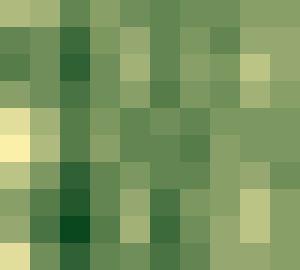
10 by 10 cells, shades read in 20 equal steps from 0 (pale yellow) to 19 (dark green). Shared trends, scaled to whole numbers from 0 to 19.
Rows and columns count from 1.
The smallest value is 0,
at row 6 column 1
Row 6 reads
0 6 13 9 12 12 13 9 10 10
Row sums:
97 106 102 104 97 94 105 106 109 103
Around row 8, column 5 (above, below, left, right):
10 7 12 14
